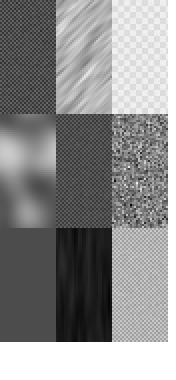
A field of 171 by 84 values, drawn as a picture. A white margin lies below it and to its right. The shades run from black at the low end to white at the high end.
The table splits into 3 rows of 3 panels. Panel 1,1: low, checkered. Panel 1,2: high, slanting up to the right. Panel 1,3: very high, checkered, faint in contrast. Panel 2,1: middling, smooth, strong in contrast. Panel 2,2: low, checkered. Panel 2,3: middling, fine-grained, strong in contrast. Panel 3,1: low, flat. Panel 3,2: very low, streaked downward, faint in contrast. Panel 3,3: high, checkered.
